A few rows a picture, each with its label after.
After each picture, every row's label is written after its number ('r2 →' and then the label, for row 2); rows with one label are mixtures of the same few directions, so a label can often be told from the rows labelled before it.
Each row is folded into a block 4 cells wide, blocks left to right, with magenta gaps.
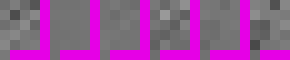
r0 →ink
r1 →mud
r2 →ink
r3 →ink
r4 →mud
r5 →mud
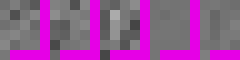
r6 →ink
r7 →mud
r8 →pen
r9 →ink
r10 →pen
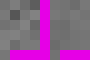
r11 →ink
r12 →mud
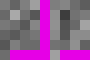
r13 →ink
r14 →pen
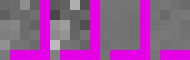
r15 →mud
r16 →mud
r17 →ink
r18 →ink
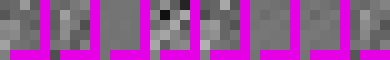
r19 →mud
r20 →pen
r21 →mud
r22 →ink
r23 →mud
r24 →ink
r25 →ink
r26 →pen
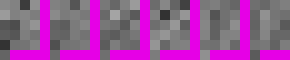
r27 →mud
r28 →mud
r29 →ink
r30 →ink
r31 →pen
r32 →pen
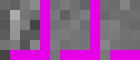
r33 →pen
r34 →ink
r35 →mud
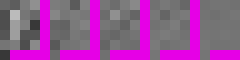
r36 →pen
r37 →mud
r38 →ink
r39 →ink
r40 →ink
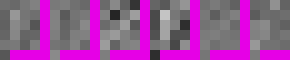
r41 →pen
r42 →pen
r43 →ink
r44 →pen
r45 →ink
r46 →mud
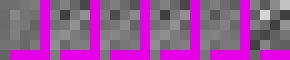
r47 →pen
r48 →ink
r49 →ink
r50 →ink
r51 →ink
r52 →ink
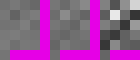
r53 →ink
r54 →ink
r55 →ink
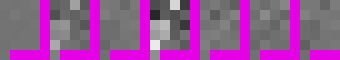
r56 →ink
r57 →mud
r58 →mud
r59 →mud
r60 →ink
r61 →ink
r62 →mud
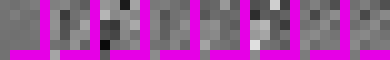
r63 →ink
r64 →pen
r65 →mud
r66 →pen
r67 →mud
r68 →mud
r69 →ink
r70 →ink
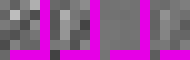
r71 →ink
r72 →pen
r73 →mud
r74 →pen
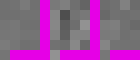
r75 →mud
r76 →pen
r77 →mud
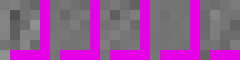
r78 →pen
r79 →ink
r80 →ink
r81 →pen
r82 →pen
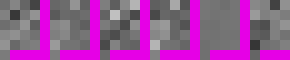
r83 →ink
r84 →mud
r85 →ink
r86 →mud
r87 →mud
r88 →mud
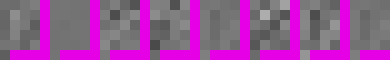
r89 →pen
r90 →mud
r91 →ink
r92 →mud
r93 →pen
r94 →ink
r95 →pen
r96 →pen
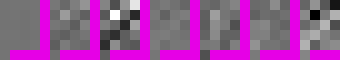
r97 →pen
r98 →ink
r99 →ink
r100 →ink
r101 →pen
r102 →mud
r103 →ink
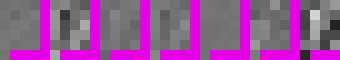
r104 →ink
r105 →pen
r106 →pen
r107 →pen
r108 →mud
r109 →mud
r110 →pen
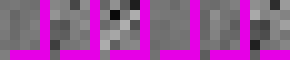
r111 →pen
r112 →mud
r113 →ink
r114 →mud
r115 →pen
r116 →mud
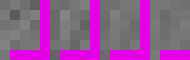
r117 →ink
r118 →pen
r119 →pen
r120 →pen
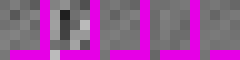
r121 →ink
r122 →pen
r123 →ink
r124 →pen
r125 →ink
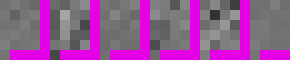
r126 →ink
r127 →pen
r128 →ink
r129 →mud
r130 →ink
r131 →mud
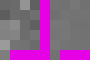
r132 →mud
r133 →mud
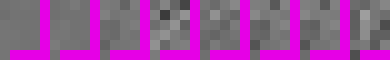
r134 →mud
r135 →mud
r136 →mud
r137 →ink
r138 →ink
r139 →mud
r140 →mud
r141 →pen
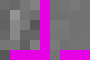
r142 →pen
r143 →mud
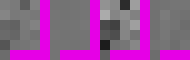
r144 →mud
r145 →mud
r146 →mud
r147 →pen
